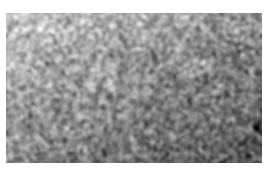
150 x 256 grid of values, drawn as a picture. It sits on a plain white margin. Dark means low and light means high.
Ninth with the lowest average: bottom right. Grain: blotchy. Lone odd cells: none. Odd rows or columns: none. Mirror symmetry: none. Histogram: bell-shaped. Ninth with the highest average: top left. Stripes: none. Slope: up to the top left.
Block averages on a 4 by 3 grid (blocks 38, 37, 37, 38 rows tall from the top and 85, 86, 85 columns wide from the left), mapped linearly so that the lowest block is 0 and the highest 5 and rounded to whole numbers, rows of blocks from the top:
5 4 3
4 3 2
3 2 1
2 1 0
